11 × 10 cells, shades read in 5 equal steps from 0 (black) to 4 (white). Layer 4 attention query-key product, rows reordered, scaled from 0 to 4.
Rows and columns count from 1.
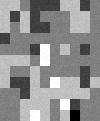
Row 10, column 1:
2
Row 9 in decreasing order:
3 3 3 3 3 3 2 2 2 1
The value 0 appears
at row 11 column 8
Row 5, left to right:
2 2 2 1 4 2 3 2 1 2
